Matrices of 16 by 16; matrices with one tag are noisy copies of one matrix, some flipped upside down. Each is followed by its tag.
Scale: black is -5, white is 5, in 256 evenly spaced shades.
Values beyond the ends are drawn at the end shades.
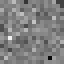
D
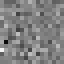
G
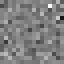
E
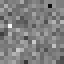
D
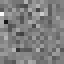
G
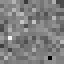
D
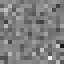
E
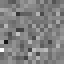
G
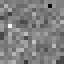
D
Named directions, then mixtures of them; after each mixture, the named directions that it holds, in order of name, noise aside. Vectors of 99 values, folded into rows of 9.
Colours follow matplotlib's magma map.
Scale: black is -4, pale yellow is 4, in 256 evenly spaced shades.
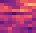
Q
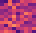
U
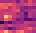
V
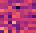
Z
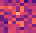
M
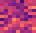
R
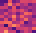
U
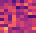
R, U, Z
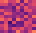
M, U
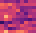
V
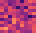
R, Z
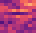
Q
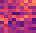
M, Q, R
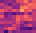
Q, V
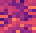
R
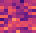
R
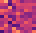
U, Z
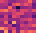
Z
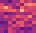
M, Q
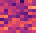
R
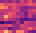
V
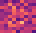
M, U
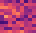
M, V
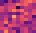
Q, U, Z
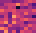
U, Z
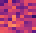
R, U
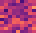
R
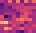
M, U, V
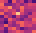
M, U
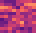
M, Q, R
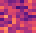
R, V, Z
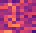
M, U, V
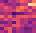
Q, Z
